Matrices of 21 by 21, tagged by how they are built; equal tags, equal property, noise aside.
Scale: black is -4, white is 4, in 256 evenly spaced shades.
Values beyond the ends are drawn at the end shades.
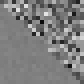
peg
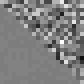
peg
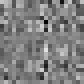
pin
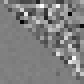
peg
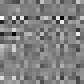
pin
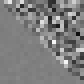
peg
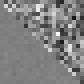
peg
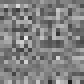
pin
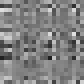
pin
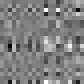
pin
